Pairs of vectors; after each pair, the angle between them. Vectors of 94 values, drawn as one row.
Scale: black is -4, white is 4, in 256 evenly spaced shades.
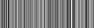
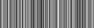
partly opposed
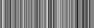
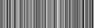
partly aligned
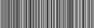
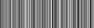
partly opposed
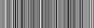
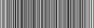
nearly parallel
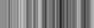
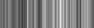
nearly opposite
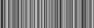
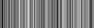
partly aligned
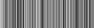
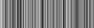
nearly parallel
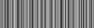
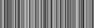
partly aligned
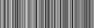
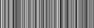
partly aligned
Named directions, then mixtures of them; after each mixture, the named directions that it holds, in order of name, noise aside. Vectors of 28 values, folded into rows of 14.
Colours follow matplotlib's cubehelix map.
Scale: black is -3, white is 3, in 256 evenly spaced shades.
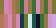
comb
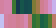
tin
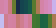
tin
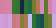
comb, tin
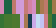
comb, tin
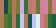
comb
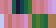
tin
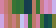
comb, tin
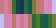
tin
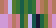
comb, tin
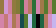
comb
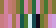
comb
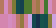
comb, tin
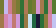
comb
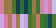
comb, tin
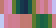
tin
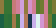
comb, tin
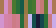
comb, tin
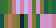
comb, tin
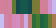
tin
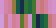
comb, tin
